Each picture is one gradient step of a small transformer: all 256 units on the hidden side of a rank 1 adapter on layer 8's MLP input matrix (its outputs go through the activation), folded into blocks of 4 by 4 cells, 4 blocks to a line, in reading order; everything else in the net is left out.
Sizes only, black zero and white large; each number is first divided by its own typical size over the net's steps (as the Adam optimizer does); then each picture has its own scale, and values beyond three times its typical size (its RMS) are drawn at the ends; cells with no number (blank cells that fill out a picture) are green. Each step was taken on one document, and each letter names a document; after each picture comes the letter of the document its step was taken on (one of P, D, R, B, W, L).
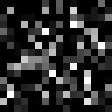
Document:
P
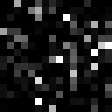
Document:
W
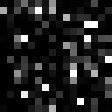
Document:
W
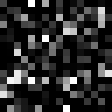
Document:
P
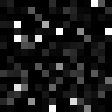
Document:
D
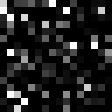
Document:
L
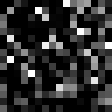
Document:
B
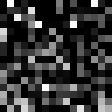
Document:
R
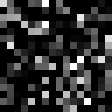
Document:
P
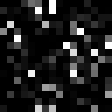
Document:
W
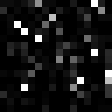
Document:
L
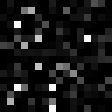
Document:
D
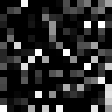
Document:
B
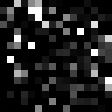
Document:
W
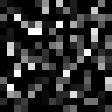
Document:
P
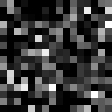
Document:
R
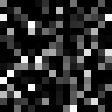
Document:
P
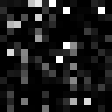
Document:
L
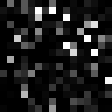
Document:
W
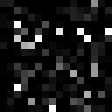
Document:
D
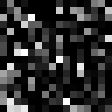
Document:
R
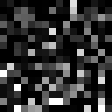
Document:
R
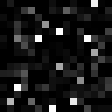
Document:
D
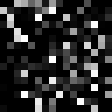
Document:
W
